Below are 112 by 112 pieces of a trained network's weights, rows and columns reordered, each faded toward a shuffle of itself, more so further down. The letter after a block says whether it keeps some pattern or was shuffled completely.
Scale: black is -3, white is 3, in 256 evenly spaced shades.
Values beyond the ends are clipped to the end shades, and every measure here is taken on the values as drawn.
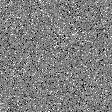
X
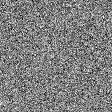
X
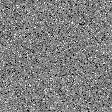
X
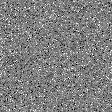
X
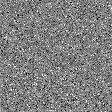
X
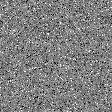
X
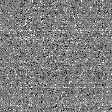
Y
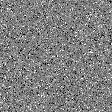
X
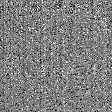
Y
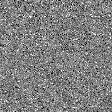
Y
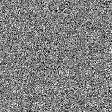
Y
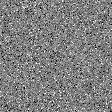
X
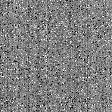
Y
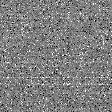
Y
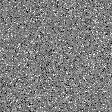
X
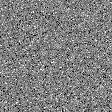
X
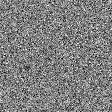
X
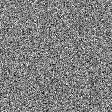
X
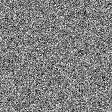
X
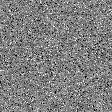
X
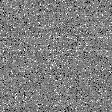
Y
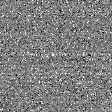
Y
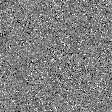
X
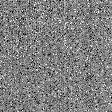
Y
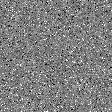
X
